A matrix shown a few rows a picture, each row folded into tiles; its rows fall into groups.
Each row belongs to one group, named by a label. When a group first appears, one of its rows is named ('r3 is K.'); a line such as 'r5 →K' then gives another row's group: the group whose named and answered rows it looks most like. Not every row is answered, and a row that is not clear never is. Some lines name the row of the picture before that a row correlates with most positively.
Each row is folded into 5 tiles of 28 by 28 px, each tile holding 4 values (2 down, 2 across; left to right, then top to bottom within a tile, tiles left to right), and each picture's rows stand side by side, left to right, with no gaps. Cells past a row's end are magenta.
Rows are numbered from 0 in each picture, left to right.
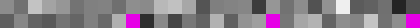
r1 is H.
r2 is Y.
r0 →H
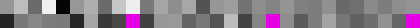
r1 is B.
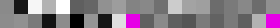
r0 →H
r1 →H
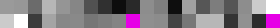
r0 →Y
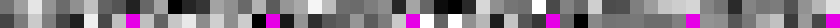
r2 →H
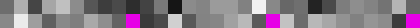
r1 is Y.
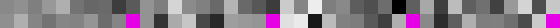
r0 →Y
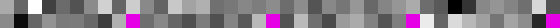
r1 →H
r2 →B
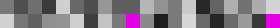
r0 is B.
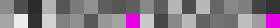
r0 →Y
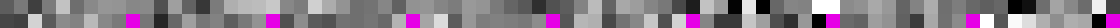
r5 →B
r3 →Y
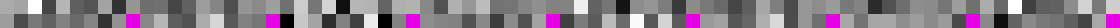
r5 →B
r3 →H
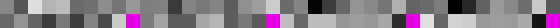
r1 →B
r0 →H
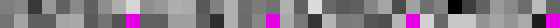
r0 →B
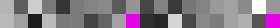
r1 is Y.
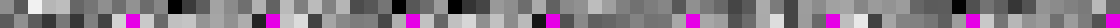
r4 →H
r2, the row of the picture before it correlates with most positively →0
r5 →B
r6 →Y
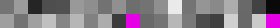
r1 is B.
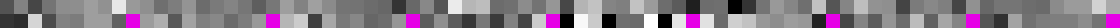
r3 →H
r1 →Y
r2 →Y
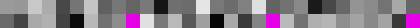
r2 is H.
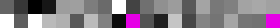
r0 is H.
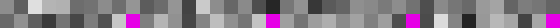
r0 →H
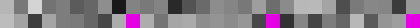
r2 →H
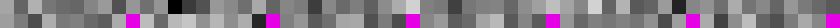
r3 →B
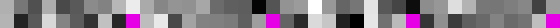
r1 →Y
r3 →H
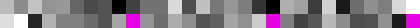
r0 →Y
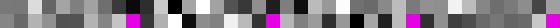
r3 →H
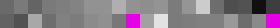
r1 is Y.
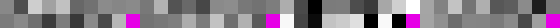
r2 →B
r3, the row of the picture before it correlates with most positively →1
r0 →H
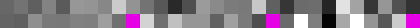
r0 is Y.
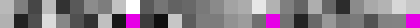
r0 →B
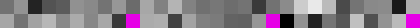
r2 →H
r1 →Y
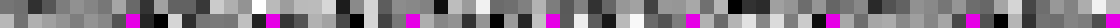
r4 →B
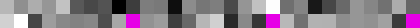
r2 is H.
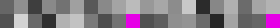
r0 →B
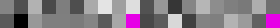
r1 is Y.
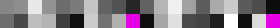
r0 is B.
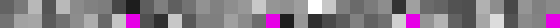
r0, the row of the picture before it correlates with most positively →1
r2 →H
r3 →B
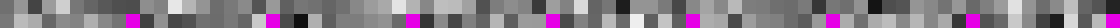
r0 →Y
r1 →H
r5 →Y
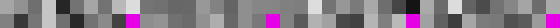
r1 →B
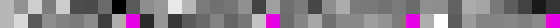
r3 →Y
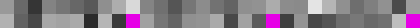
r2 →H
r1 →B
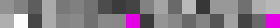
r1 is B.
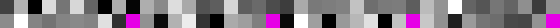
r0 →Y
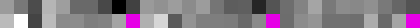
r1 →Y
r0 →Y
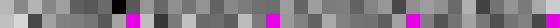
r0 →Y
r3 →B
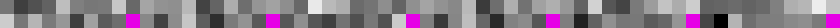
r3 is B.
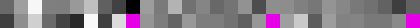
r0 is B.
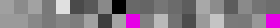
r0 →Y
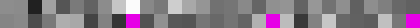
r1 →H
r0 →B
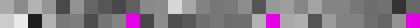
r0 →Y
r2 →Y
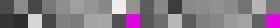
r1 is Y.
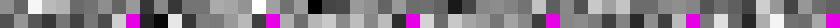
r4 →H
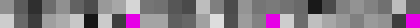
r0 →B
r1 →B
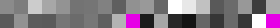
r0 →H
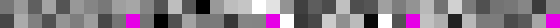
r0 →B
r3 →Y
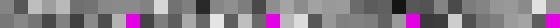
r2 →Y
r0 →H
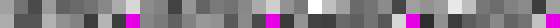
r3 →H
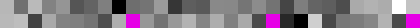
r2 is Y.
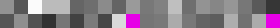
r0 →H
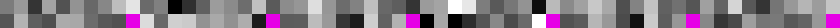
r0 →B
